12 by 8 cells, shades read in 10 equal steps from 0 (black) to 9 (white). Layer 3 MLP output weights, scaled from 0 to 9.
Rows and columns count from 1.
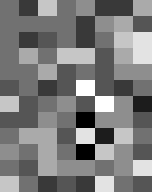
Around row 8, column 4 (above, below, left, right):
5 3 5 0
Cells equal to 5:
14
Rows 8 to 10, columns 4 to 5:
4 0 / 3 8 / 4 0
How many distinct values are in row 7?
6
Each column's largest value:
7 6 7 7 9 9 7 8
